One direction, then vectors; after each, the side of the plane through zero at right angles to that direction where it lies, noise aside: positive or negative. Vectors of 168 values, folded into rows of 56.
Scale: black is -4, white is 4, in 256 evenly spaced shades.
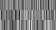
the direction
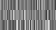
positive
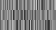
negative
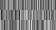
positive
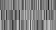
positive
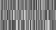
positive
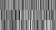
positive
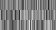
positive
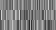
negative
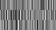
positive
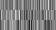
negative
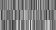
positive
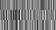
positive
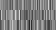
negative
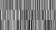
negative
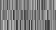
negative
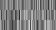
positive
